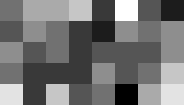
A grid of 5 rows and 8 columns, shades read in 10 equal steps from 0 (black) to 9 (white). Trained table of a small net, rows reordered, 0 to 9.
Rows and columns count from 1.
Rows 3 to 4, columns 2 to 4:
3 4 2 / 2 2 2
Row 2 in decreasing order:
5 5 5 4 4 3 2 1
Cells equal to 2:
7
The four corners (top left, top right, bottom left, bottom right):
4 1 8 8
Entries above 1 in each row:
7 7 8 8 7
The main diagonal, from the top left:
4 5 4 2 4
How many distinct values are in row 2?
5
